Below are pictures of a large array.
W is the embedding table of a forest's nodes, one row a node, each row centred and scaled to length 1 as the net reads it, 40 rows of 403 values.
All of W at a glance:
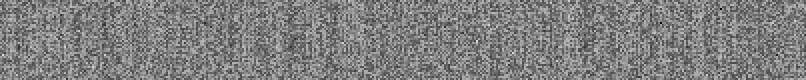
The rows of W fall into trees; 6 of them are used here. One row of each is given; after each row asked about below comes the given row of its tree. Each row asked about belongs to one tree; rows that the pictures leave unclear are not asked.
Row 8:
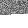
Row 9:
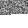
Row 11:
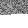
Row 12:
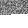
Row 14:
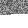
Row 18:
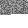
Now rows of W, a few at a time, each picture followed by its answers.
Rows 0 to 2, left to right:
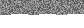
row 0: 9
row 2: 11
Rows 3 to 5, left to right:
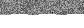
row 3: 18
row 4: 14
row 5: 18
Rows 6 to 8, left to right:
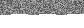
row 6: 14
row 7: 8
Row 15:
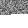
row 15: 11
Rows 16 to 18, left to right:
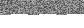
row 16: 14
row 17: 8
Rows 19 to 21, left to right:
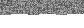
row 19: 14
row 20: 8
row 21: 12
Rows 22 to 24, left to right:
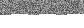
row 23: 18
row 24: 8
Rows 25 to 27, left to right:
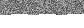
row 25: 8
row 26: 18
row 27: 8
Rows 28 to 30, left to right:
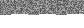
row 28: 12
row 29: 18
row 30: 14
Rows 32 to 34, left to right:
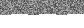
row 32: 11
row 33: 9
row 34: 11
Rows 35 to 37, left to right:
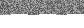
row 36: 8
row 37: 18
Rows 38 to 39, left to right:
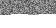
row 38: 9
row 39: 18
